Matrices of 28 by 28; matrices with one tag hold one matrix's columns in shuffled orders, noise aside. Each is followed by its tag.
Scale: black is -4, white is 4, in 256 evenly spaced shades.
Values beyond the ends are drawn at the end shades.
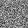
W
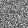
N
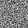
N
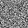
W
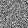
N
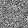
N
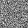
N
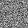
N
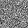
W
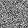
N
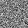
W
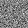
W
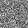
W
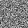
W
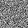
W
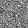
N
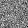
N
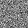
N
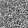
W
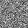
N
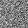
N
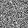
N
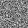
N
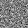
W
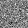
W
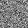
N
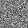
N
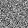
W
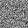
W
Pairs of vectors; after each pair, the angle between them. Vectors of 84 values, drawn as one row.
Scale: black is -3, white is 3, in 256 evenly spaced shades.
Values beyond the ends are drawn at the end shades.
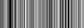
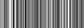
nearly opposite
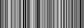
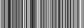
nearly opposite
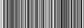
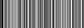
nearly opposite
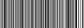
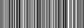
partly opposed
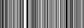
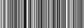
nearly opposite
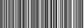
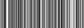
orthogonal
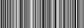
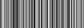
partly opposed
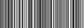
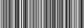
partly opposed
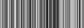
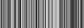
nearly opposite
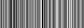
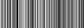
orthogonal
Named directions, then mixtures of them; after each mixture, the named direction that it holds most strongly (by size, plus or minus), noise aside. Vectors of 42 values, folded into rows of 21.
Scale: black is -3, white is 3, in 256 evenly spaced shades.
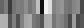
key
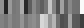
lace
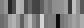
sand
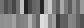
lace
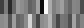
key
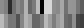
key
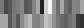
key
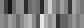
sand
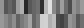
lace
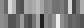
sand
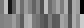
lace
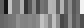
lace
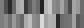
sand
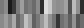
key
